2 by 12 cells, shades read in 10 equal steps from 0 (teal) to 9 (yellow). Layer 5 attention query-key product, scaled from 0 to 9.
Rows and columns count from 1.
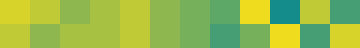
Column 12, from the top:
2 8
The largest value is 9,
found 2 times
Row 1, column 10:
0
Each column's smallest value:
7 5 5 6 7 5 4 2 4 0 2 2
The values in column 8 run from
2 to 3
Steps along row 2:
down up same up down down down up up down up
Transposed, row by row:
8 7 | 7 5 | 5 6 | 6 6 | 7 7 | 5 5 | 4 4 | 3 2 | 9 4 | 0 9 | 7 2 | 2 8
